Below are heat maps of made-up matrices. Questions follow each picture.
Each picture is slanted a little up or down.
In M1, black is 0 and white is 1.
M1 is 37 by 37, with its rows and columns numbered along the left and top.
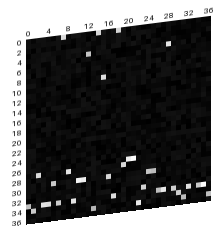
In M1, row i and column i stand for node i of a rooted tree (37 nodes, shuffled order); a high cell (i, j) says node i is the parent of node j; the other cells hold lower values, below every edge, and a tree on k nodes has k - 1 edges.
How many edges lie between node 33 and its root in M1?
0
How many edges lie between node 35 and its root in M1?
1
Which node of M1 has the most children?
33
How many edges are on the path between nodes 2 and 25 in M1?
4
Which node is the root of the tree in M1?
33
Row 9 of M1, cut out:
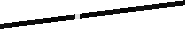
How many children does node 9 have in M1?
1
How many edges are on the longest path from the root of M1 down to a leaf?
2
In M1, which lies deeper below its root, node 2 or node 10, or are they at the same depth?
the same depth
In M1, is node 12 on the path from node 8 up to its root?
no
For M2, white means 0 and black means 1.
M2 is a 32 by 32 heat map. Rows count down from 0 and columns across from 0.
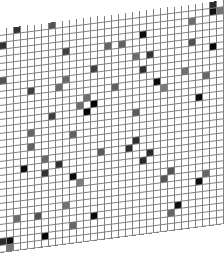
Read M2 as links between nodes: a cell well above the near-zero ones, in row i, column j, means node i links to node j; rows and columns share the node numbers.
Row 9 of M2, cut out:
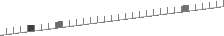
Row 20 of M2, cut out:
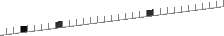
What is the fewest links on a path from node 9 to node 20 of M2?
2
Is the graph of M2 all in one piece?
yes
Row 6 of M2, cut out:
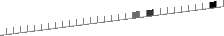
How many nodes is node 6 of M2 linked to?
3
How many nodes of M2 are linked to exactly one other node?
11
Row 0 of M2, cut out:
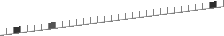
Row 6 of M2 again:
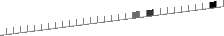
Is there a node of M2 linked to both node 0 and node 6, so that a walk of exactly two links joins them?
yes
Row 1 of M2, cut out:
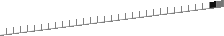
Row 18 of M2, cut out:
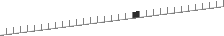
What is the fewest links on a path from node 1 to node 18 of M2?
4
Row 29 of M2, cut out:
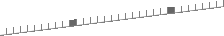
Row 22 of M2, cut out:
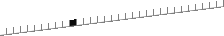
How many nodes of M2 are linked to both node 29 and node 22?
1
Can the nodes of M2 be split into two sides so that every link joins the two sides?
yes
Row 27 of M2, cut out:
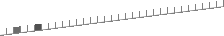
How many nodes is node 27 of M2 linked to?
2
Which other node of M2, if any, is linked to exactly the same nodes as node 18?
node 14
